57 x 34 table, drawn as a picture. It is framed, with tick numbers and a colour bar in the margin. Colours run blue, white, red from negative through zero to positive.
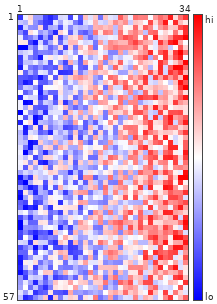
The texture is fine-grained noise. Values rise toward the right. There are no regular stripes.
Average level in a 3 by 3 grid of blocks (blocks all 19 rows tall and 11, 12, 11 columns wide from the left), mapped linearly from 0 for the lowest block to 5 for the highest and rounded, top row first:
035
025
025
